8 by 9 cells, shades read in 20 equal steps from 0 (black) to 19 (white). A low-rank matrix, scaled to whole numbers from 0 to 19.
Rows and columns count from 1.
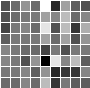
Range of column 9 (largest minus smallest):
7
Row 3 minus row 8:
-3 1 0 0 3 2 5 -3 6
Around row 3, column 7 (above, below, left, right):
14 12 6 4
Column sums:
61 69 73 68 90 60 81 59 73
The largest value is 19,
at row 1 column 5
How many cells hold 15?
0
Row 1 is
6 8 11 8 19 3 12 7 6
